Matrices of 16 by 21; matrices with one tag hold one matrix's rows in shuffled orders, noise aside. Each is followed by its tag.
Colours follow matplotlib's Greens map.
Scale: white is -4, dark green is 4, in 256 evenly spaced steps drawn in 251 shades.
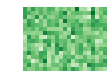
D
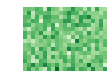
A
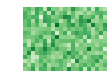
A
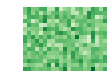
D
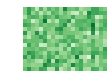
D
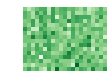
A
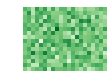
A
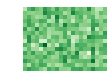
D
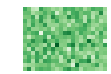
A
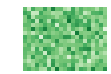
A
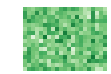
D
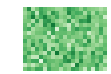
A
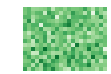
A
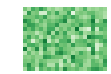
D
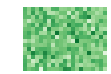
A
